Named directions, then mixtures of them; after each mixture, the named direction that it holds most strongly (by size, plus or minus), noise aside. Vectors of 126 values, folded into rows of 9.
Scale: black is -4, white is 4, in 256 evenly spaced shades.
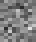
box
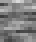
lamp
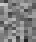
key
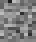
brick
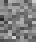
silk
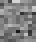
brick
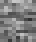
lamp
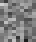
key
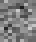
box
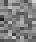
silk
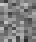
key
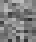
key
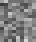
key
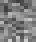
key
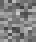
box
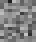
brick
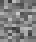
brick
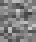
box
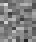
key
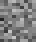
silk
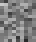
key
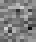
box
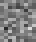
box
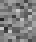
box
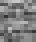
lamp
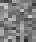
key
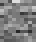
lamp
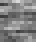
lamp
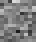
brick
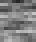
lamp
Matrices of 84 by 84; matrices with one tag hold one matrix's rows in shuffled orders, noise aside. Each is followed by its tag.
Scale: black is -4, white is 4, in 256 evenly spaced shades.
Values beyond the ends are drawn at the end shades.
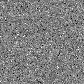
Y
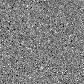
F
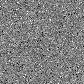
Y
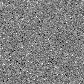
F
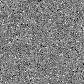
Y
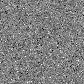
Y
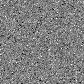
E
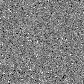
F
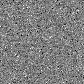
Y
